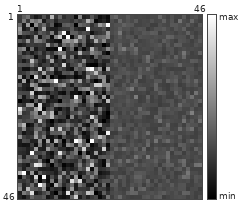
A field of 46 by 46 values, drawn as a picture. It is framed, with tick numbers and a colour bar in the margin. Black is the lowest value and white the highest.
Seam: vertical, 50% of the way across, the right part calmer. Average level on the scale: 30%. Slope: none. Histogram: skewed, a long tail of high values.
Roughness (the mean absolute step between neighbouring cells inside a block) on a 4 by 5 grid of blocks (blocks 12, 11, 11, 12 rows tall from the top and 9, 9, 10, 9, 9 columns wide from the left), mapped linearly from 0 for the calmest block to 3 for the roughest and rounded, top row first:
23100
32200
22100
33100
